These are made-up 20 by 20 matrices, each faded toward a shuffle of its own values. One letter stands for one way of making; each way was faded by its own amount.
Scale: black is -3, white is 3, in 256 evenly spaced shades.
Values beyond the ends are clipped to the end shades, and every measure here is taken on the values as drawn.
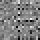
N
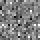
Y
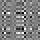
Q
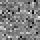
Y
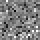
Y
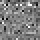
Y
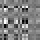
Q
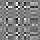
Q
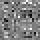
N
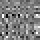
N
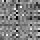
N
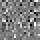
N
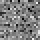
Y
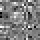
N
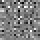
N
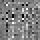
N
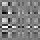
Q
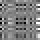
Q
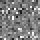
Y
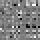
N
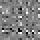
N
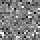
Y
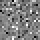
Y
